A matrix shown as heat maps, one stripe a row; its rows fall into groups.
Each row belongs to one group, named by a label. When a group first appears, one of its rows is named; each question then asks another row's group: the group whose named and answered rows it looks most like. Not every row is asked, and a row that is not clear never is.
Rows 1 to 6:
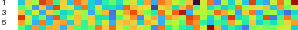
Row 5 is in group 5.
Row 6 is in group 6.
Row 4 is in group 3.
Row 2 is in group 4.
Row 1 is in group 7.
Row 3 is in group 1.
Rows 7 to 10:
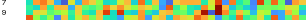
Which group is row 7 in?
7
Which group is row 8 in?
6
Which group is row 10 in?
3
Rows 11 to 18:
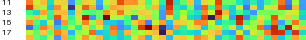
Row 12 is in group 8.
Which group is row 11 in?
8
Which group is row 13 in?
6
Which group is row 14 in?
6
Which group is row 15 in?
3
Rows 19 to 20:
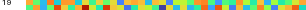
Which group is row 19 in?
5
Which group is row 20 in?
6
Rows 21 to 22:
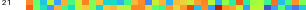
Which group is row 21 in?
3
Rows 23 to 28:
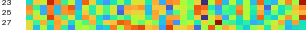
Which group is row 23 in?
7
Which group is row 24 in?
5
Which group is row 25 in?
5
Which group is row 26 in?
7
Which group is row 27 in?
8
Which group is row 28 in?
1
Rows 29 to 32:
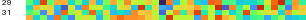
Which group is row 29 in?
8
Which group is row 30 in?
7
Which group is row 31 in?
4
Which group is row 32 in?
1
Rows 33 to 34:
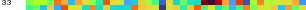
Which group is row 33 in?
6
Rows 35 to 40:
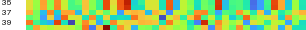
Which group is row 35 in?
8
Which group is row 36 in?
8
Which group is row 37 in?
5
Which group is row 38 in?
4
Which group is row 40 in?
6
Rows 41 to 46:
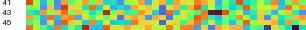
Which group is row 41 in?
3
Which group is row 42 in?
4
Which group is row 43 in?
6
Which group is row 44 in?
5
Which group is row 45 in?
4
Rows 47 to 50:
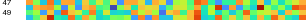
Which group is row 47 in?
5
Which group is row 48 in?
7
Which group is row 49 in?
4
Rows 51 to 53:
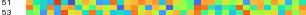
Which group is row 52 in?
5
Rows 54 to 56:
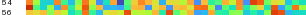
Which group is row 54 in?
1
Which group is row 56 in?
8
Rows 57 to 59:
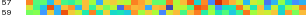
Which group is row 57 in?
1
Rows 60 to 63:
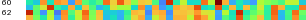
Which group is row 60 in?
6
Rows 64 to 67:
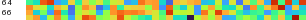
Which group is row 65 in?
8
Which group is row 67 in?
8
